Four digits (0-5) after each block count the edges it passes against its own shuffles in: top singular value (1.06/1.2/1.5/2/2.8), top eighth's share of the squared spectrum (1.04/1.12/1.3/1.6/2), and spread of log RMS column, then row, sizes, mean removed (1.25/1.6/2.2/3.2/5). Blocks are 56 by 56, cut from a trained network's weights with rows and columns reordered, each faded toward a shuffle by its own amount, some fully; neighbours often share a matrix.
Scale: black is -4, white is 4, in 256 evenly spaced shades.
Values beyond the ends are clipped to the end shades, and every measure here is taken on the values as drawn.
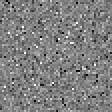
0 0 0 0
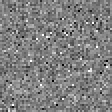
0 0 0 0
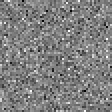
0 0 0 0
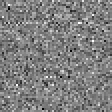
2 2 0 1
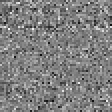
2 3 0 2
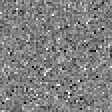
0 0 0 0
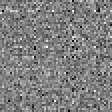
2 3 2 1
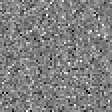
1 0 0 0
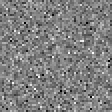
0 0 0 0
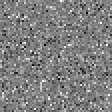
0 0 0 0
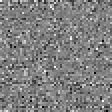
3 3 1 2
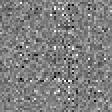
3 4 2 2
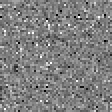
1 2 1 1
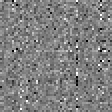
3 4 2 1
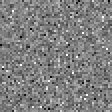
0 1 0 0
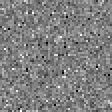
0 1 0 0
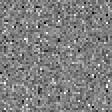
2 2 1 0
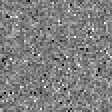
1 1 0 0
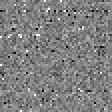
2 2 0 1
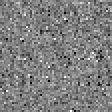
2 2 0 1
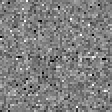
1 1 0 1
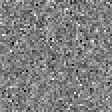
0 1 0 0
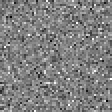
1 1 0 0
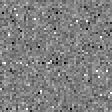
1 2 0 1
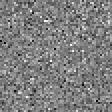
2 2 0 0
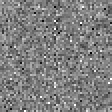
2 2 1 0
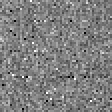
1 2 0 1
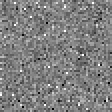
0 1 0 0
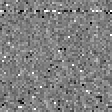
3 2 0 1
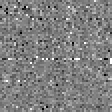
2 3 0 2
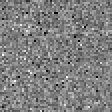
1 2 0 0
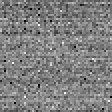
3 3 1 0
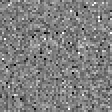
1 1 0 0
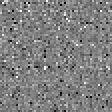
2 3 1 2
